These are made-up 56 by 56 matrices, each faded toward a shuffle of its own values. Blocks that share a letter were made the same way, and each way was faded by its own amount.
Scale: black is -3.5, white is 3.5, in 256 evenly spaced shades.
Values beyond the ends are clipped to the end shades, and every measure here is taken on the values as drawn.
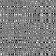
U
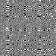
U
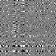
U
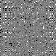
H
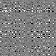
U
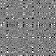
U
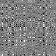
U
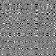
U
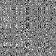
H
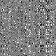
H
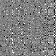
H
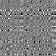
U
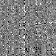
H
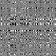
U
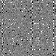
H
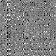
H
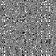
H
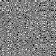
H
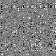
H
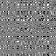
U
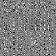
H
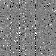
H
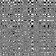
U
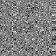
H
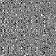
H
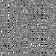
H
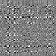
U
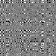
U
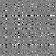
U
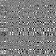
U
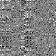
H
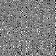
H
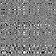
U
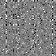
H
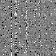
H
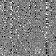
H
